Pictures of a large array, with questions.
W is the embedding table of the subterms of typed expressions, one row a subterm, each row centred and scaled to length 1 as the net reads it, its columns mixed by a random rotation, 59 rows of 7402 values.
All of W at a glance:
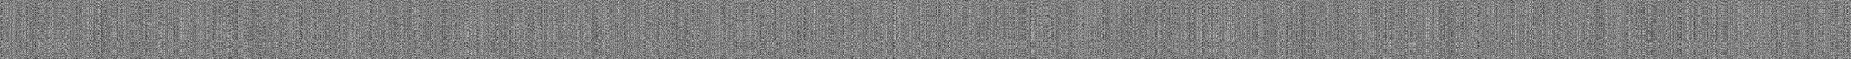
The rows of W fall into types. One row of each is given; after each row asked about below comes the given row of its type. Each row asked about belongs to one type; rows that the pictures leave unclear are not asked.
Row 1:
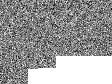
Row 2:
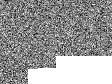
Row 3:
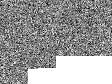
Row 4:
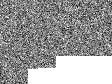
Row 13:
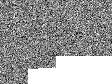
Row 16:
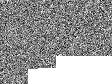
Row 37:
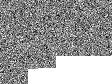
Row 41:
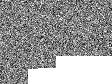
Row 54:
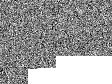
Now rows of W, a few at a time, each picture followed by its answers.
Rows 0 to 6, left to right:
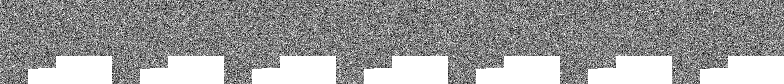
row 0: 37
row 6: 54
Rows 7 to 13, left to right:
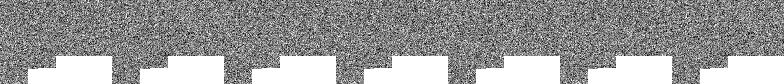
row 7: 3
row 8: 13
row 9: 2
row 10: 3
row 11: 1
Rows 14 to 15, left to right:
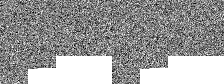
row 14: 3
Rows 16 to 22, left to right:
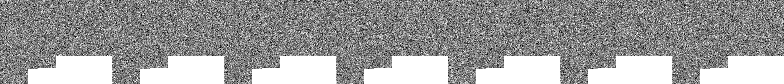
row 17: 37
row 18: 41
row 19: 13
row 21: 54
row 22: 13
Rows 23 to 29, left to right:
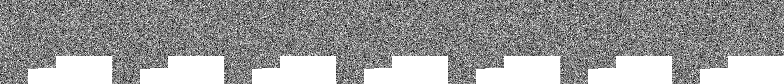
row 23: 4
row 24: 41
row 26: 1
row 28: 13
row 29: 1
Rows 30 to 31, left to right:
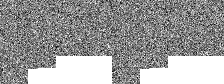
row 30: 4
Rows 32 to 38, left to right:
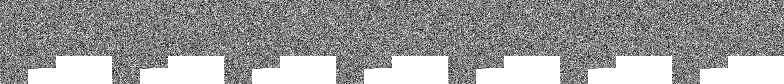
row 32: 41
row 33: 54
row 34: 54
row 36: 54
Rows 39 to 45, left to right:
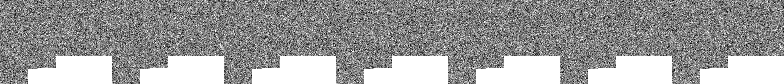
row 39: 2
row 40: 4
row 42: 3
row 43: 37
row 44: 37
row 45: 3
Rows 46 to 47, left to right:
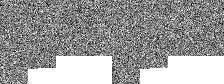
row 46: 3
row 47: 4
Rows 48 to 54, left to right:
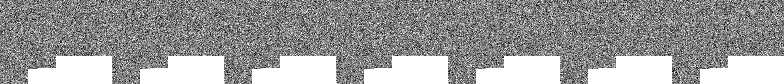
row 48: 2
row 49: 37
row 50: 54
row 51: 41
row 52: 54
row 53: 1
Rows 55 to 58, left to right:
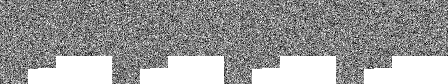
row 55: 2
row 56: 13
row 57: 4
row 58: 3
